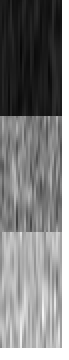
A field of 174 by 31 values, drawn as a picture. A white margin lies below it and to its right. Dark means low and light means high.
It is made of 3 by 1 panels. Panel 1,1: very low, streaked downward, faint in contrast. Panel 2,1: middling, streaked downward. Panel 3,1: high, streaked downward.
